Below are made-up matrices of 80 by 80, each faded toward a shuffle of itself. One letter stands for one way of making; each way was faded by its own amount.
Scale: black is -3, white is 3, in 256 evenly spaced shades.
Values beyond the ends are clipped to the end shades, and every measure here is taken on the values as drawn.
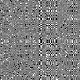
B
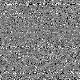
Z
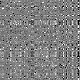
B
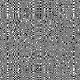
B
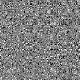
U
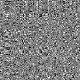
U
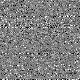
Z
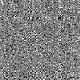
U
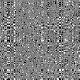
B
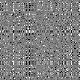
B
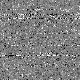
Z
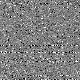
Z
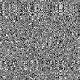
U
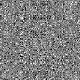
U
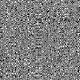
U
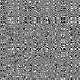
B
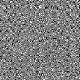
U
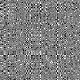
B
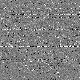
Z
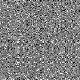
U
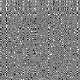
B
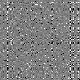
B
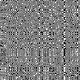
B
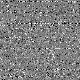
Z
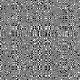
B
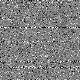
Z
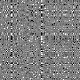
B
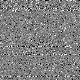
Z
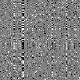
B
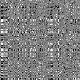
B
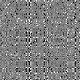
B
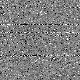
Z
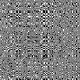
B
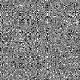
U
